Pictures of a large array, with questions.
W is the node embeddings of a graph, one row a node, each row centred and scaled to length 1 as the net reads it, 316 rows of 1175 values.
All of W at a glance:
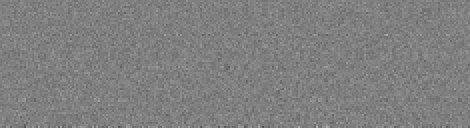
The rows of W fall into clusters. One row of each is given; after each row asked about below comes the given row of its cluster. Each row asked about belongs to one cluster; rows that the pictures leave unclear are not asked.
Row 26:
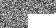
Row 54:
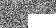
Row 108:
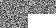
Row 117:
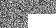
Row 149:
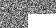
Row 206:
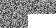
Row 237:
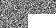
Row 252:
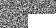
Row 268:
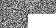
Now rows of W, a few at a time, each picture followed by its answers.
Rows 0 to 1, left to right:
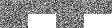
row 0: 54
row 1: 268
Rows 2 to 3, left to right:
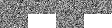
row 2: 108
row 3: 237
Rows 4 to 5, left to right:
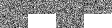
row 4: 252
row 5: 149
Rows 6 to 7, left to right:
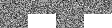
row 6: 206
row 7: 149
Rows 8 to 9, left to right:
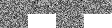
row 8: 206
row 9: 26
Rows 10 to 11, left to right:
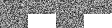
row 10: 108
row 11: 206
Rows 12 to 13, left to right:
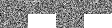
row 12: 268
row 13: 252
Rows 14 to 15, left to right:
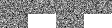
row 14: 252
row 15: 237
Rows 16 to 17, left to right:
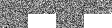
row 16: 252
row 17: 149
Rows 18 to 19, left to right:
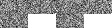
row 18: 237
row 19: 117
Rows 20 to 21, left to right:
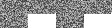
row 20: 26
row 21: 268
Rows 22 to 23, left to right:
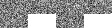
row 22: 206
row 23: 206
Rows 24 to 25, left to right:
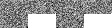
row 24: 54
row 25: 268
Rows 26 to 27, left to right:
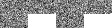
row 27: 206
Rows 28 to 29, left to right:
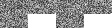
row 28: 26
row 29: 206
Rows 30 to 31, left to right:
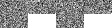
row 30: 268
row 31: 149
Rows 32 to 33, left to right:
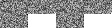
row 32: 149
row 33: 149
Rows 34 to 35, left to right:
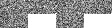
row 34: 117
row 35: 268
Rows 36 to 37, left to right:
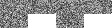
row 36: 206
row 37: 54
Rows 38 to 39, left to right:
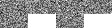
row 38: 268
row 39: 26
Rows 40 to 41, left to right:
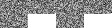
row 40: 26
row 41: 149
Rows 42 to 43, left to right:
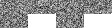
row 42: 206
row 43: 149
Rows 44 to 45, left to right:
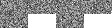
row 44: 237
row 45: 268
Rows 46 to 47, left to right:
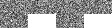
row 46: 206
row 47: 117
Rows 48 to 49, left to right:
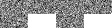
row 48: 26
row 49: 108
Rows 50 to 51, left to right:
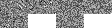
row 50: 117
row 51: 26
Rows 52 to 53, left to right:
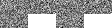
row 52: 237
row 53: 252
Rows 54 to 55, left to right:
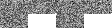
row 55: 117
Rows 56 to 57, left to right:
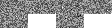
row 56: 268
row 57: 26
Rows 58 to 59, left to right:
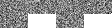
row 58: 268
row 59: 237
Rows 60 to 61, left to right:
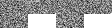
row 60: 268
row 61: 252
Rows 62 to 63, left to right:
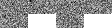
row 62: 252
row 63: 54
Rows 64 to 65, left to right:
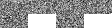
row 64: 54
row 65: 237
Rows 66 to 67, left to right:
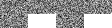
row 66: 26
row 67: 252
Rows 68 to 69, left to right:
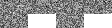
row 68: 206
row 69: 149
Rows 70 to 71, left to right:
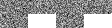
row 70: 252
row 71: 206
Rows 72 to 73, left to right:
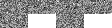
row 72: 149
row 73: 108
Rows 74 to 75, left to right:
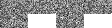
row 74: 117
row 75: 206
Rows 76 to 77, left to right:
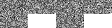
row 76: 26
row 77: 149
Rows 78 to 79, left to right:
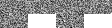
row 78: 268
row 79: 252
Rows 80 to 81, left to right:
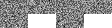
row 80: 108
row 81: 268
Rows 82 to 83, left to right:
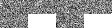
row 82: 252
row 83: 117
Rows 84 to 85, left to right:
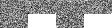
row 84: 268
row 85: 54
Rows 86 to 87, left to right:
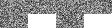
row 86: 117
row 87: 54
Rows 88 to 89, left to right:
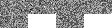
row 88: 117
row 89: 54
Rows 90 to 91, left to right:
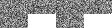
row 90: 206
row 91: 117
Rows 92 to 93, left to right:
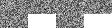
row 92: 237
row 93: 26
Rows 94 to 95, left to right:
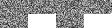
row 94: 252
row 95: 26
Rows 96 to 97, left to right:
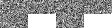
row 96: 108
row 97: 149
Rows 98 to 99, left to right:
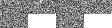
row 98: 252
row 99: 268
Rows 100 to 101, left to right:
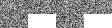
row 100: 237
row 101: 117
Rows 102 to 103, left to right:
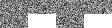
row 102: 149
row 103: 54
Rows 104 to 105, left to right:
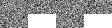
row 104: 237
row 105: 206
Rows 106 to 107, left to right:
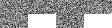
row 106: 252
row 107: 54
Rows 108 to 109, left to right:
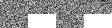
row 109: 54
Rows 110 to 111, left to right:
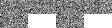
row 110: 117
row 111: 117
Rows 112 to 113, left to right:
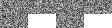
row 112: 252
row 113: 149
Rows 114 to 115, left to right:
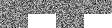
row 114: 252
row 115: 108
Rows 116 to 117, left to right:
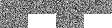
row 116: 252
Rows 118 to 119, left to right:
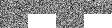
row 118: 117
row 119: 206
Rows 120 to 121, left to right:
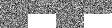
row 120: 206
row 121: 149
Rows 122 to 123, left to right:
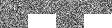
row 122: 237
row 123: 54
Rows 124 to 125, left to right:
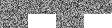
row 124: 237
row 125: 26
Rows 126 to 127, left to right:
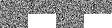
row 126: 252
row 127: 268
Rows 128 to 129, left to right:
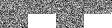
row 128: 237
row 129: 149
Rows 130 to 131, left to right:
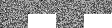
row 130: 268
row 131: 268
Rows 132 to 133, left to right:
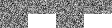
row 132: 149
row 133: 149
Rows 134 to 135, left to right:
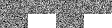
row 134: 108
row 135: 108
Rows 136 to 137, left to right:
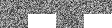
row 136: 237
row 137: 54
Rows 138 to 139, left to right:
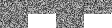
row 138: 149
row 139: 149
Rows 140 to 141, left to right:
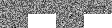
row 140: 252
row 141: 206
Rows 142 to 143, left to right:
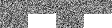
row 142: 149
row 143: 54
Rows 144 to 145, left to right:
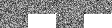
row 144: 149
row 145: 268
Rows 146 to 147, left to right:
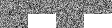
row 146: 237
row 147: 149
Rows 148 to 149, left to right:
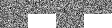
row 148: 117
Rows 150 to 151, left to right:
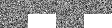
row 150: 268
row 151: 237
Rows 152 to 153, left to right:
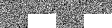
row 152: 108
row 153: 54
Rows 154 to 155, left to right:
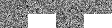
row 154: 26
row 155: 117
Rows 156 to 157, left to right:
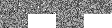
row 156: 237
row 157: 26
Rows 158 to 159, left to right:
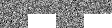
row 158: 206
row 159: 26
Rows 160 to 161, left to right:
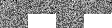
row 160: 237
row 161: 268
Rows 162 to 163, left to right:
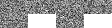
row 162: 268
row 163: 206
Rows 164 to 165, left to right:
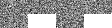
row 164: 117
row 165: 268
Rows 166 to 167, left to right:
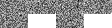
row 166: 268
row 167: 26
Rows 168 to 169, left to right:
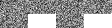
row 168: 268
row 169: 26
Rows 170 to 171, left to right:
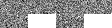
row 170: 108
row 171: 268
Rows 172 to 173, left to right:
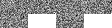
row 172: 237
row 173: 268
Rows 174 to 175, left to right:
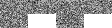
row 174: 206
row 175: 54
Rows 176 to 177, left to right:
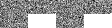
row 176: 117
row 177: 206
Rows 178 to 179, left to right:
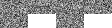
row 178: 206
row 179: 149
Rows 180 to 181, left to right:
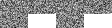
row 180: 252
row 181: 149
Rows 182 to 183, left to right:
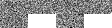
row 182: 54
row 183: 252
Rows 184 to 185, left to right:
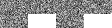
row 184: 237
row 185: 26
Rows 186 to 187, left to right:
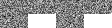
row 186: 252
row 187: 108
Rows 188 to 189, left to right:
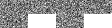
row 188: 54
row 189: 26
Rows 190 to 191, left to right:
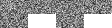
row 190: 237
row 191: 108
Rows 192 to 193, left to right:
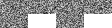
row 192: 108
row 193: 149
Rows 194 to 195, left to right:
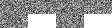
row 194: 54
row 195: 149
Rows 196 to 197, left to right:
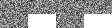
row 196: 252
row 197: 149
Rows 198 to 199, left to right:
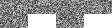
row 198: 206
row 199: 54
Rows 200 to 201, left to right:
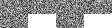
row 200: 252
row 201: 206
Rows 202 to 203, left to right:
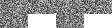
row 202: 206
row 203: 117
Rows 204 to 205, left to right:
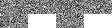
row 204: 117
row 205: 26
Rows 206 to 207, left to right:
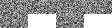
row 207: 268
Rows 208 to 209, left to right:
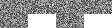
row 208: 206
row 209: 117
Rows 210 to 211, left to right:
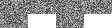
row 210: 54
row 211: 268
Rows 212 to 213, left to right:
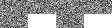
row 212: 26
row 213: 54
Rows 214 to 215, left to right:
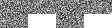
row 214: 252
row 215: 54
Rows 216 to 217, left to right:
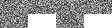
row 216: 206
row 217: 54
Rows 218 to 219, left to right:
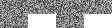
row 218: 26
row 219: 117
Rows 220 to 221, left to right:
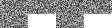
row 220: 26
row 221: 26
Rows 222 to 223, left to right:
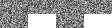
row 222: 149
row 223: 268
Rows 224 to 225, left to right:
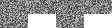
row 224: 268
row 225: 108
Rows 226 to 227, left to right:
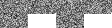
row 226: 206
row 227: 54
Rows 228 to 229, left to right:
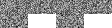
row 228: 237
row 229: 237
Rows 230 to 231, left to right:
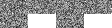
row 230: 26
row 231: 237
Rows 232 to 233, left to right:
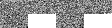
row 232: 54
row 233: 108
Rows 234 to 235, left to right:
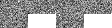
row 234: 268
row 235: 268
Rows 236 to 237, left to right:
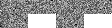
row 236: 117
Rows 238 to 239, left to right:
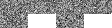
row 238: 54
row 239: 237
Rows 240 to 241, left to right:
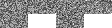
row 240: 149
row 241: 54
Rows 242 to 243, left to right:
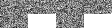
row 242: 117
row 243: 149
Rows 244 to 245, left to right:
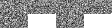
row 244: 206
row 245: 206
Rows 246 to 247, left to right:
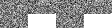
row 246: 206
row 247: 206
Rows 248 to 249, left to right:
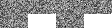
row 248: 117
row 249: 237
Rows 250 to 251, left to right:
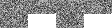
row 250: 206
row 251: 54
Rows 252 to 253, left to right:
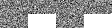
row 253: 206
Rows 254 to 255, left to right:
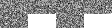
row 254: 206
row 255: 149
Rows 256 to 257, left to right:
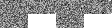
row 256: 108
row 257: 54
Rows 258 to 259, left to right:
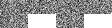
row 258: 117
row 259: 252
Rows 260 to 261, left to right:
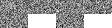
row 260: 237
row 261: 108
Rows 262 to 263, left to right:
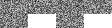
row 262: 206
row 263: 26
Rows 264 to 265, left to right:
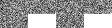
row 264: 268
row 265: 149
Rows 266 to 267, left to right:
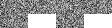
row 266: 117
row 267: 237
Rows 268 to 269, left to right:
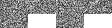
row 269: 252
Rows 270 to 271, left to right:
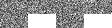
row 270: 149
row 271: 268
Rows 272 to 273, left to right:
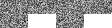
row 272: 149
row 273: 268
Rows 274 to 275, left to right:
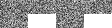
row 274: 117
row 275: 268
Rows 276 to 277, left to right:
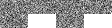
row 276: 54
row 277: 108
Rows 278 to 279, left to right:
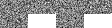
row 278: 54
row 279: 252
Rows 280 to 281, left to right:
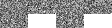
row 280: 149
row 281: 206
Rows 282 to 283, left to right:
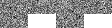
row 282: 206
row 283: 237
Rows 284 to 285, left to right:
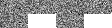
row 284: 117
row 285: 252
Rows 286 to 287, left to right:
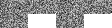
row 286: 117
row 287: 206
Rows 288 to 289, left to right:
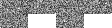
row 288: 252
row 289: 252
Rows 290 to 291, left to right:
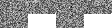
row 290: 268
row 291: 206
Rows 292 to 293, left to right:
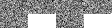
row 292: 26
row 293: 26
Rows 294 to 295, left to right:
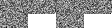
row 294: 252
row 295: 237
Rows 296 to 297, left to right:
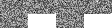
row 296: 26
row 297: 252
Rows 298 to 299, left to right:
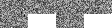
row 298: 26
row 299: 117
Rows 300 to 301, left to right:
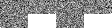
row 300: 108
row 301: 149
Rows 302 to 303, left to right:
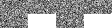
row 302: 26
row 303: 206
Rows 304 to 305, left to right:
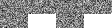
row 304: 252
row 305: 108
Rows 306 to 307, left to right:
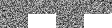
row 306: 252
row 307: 54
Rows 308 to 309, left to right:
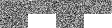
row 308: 54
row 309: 108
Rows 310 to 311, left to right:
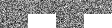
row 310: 268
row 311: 117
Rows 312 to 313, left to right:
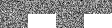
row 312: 268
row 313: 252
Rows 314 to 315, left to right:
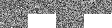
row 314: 26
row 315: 268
